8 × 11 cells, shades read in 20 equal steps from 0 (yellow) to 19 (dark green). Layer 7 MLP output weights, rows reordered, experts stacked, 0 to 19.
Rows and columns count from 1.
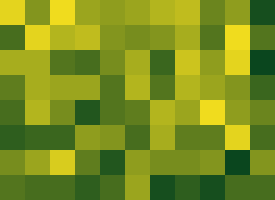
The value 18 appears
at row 1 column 11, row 8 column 7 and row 8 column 9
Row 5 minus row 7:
4 -2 8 5 -4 4 -5 -3 -9 -11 2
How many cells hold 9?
7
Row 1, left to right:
1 9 0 7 8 7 5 4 11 8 18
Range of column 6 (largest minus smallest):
9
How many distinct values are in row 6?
8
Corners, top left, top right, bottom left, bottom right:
1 18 13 14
